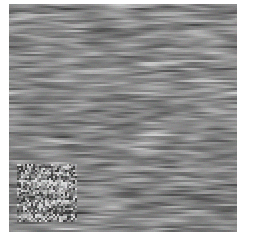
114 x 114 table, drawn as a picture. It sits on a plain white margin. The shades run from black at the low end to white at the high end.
Slope: none. Mirror symmetry: none. Odd patch: rougher, in the bottom left. Grain: streaks across. Roughest part: bottom left.
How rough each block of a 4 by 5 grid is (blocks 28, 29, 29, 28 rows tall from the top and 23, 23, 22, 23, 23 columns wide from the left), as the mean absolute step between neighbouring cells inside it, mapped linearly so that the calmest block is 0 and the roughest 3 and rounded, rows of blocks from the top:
0 0 0 0 0 / 0 0 0 0 0 / 1 1 0 0 0 / 3 2 0 0 0
